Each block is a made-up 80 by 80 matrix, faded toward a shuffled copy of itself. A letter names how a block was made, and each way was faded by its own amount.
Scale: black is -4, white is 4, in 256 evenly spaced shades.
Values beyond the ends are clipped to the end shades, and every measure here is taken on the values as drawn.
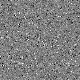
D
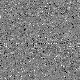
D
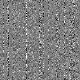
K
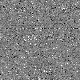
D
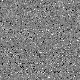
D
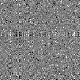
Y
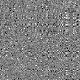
Y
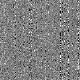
K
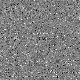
D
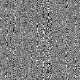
K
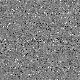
D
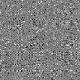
Y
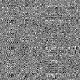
Y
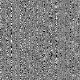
K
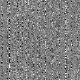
K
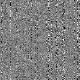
K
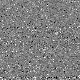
D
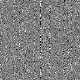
K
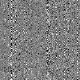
K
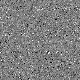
D
